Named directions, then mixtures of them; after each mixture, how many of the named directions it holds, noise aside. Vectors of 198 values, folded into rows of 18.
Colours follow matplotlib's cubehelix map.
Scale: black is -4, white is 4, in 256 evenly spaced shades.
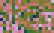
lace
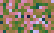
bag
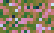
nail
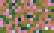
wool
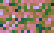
one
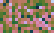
three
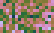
three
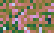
three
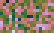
three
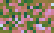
two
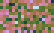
three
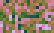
three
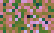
two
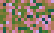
three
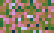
one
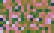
three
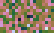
one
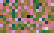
three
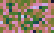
two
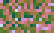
two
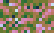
one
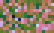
two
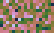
two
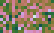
one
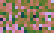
one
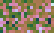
three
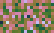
two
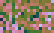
one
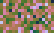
one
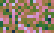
two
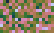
two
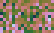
one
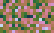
three
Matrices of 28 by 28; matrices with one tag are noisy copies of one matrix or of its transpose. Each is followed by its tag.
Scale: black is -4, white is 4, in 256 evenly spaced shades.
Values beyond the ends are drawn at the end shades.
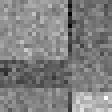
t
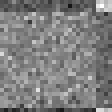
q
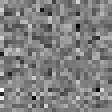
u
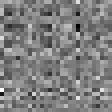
u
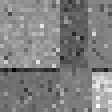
t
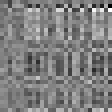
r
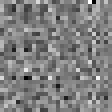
u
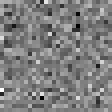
u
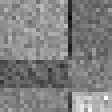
t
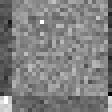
q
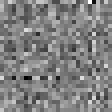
u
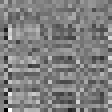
r
